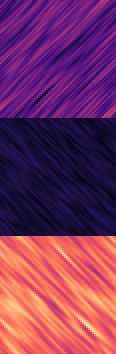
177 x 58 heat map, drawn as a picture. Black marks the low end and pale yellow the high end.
The table splits into 3 rows of 1 panel. Panel 1,1: low, slanting up to the right. Panel 2,1: very low, slanting down to the right, faint in contrast. Panel 3,1: high, slanting down to the right.
